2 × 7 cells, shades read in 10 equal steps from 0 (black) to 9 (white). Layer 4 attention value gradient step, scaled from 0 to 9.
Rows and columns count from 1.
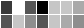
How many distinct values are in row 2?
4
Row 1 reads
2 9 3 0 7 7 6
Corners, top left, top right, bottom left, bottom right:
2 6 3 5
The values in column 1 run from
2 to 3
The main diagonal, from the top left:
2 7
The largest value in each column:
3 9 5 3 7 7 6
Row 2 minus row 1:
1 -2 2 3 0 -1 -1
